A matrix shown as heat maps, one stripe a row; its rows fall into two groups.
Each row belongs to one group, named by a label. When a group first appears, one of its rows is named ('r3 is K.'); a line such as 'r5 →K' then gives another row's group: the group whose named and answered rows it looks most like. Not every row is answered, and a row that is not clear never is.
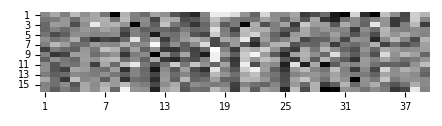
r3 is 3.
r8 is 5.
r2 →3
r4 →5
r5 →5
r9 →5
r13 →5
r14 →5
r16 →3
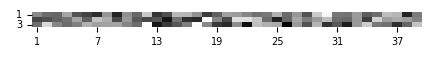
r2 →5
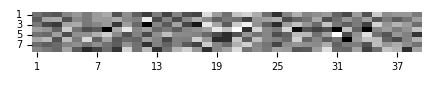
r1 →5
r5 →3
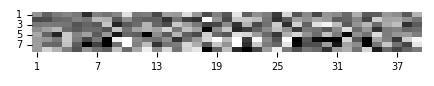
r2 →5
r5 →5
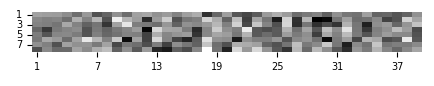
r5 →5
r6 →3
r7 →5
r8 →5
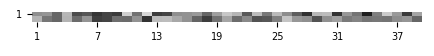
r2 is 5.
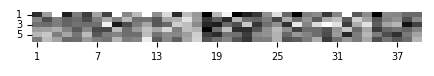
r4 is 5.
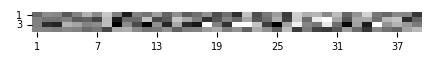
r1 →3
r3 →5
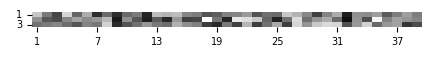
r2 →5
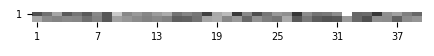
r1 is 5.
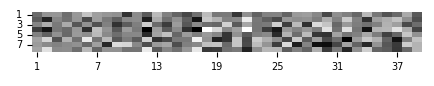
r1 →3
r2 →5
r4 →5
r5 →3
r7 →3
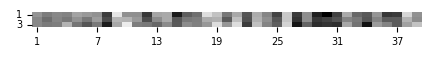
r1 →3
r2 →3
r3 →3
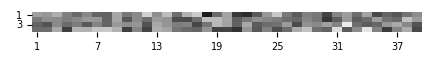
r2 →3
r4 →3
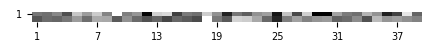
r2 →5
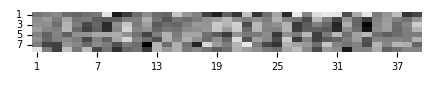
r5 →3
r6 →3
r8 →5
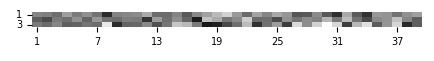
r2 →5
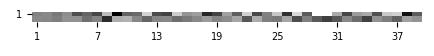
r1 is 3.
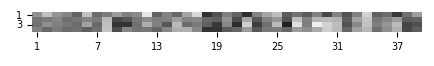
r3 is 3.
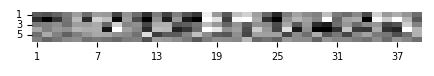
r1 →5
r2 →5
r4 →3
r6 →5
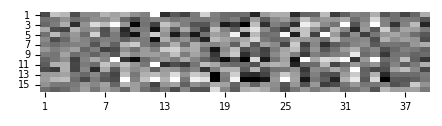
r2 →3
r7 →3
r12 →5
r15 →3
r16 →5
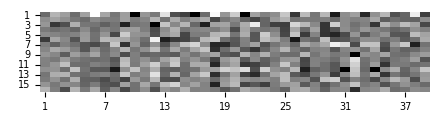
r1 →3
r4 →3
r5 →3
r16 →5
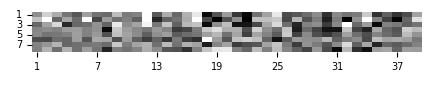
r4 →3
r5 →3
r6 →5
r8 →3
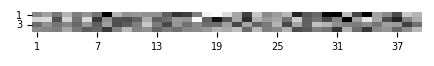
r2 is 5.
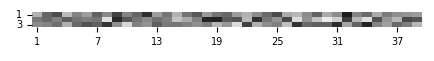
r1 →5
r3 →3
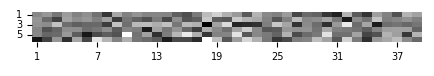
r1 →3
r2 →5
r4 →5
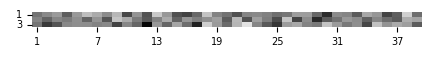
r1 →3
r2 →3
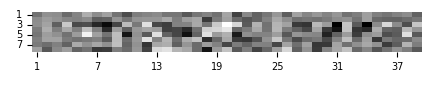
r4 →3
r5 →3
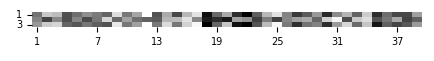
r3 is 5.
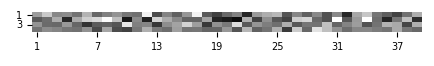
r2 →3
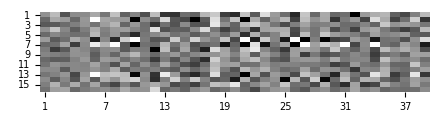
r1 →5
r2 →3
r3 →5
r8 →5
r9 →3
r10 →5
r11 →3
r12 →5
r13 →3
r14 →3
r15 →3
